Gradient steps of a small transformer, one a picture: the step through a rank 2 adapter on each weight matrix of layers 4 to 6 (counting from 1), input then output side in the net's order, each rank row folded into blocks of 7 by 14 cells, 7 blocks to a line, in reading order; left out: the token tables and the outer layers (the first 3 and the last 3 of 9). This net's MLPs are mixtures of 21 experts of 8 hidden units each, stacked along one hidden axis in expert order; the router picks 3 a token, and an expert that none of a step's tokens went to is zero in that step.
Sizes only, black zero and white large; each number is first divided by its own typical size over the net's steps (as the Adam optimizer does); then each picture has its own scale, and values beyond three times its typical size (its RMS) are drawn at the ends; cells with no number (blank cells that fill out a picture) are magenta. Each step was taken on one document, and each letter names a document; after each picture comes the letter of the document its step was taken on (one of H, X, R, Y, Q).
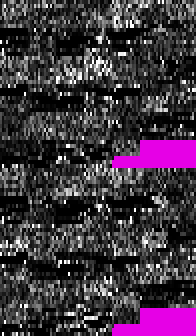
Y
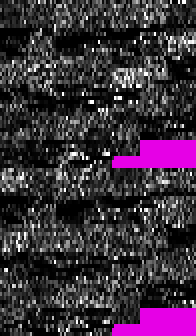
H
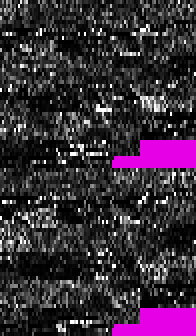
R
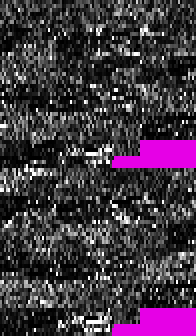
R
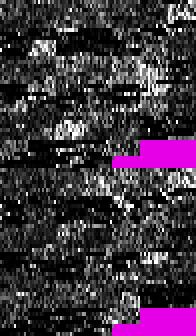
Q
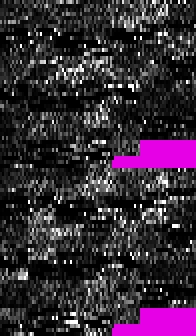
H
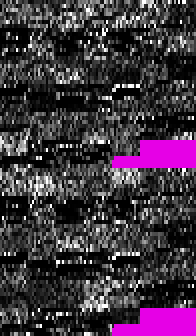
Y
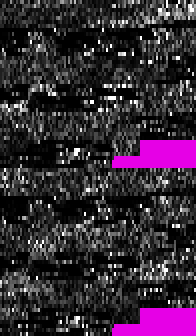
H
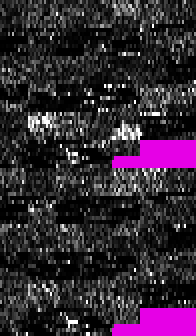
H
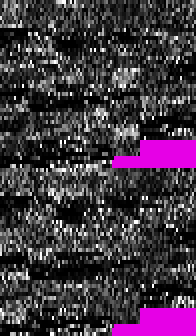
Y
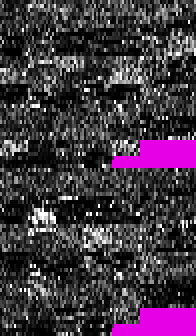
Q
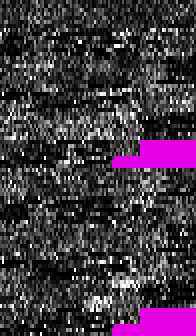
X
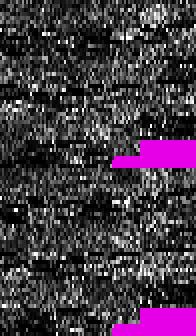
X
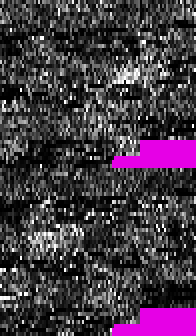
X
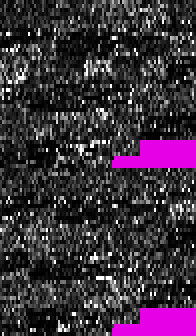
R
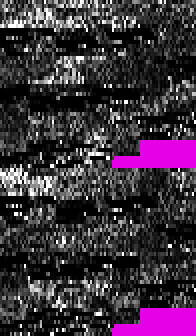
Y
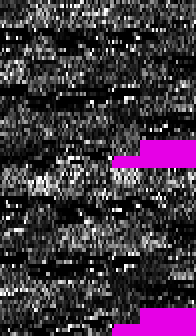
Y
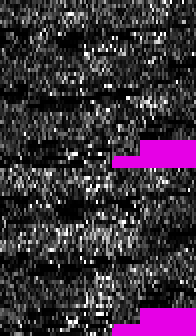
H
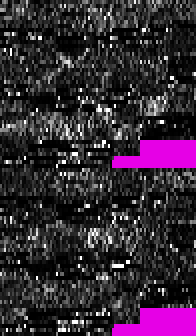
R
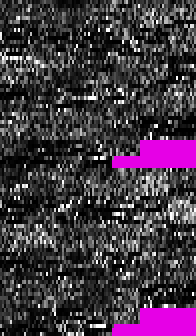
X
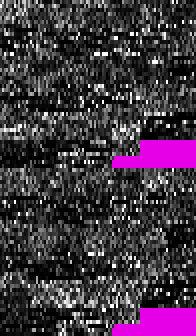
R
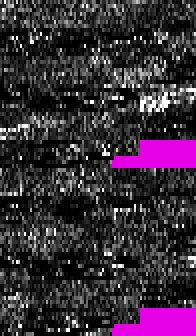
H
